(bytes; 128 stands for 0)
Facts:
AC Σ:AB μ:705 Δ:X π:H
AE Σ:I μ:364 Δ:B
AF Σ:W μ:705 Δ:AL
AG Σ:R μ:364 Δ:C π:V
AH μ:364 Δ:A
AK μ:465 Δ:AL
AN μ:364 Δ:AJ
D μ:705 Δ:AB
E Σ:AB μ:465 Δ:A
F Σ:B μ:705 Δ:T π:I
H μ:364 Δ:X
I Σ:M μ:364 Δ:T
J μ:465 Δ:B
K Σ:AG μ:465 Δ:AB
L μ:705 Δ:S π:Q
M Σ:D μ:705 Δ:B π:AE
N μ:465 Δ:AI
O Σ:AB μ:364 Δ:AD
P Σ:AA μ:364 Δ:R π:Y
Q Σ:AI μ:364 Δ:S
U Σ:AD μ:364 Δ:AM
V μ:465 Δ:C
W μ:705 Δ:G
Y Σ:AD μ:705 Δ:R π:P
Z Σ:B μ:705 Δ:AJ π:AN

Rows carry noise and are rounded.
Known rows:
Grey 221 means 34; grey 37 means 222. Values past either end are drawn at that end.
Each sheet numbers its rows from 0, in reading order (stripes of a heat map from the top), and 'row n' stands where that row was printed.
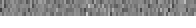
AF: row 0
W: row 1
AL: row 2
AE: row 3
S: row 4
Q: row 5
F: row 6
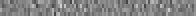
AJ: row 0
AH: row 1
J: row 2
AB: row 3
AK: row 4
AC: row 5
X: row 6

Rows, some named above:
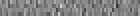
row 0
H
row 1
H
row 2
AE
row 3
Q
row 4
L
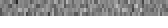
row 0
AG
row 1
P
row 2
H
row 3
AB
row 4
K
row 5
R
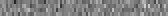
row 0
V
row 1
C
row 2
L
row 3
Y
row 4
A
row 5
J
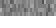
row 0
T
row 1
N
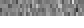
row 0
AN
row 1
B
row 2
E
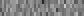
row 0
D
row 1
V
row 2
M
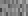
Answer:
I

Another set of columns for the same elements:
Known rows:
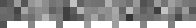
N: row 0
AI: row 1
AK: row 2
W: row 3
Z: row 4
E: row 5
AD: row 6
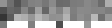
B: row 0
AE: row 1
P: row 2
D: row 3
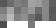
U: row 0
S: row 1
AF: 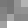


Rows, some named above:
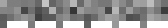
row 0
R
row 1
AK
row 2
K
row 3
R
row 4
L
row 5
AB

